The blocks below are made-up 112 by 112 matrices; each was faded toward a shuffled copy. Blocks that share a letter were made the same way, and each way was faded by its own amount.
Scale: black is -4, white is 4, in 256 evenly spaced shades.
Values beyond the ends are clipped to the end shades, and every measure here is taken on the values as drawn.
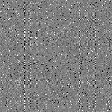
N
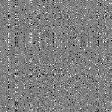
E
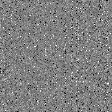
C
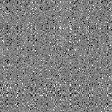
N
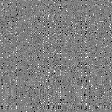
E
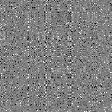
N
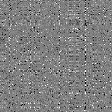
N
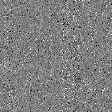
C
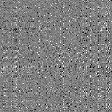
E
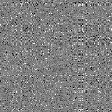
N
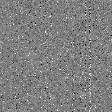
C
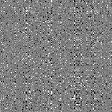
E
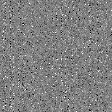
C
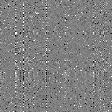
E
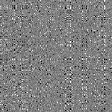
E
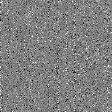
C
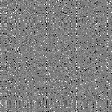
N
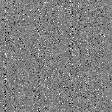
C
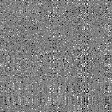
E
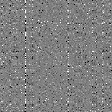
E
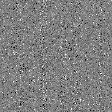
C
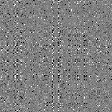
E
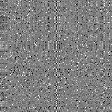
N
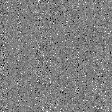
C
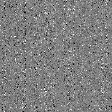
C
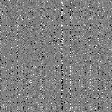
E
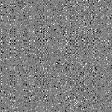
N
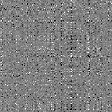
E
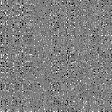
E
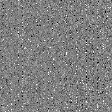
C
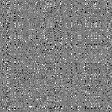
E
